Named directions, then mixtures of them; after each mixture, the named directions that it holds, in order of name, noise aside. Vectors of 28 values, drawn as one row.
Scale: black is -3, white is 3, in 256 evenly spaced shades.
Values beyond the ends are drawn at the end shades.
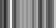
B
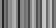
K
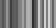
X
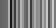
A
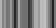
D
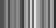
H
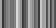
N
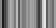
B, K, N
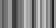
B, D, X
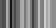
A, X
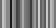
A, B, N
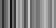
A, N, X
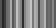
B, H, N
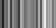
A, K, X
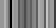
A, B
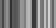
X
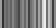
D, K, X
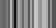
B, D, H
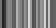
B, N, X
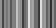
N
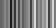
A, H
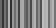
A, K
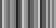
N
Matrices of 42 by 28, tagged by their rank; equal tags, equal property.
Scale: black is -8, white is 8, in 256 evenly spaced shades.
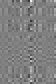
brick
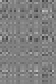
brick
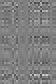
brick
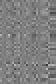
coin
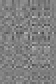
coin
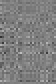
coin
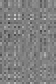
coin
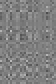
coin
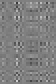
brick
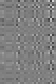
brick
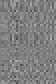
coin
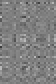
coin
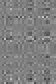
coin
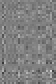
coin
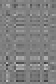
brick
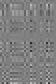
brick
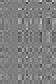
brick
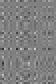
brick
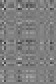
brick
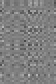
coin
